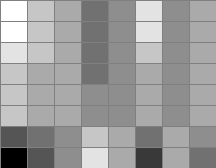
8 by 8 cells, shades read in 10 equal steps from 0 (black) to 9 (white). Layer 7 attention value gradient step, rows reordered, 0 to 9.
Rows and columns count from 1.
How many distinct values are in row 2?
6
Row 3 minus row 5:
1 1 0 -1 0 1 0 0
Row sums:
50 50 48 45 46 46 40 34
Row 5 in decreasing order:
7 6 6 6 6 5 5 5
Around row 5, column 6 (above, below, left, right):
6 6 5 5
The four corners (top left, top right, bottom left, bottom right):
9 6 0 4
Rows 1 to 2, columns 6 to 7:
8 5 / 8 5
